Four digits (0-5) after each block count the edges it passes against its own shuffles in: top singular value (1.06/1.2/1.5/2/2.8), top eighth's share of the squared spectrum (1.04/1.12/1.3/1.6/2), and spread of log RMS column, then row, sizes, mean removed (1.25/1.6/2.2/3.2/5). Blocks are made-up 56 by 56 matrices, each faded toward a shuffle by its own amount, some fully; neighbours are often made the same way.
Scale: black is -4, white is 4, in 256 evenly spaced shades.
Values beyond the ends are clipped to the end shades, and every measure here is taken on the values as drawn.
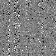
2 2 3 0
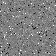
0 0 0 0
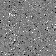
1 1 1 0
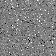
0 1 0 0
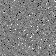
0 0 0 0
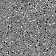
0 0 0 0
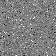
0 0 0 0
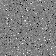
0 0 0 0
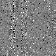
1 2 3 0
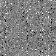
1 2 2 0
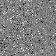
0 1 2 0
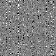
2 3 3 0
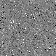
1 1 1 0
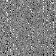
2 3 3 0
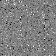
1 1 1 0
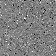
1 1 0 0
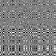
5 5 3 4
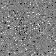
2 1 0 0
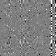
4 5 3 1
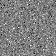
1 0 0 0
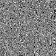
1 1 2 0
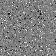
1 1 0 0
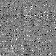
3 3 0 2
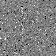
1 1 1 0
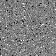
0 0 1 0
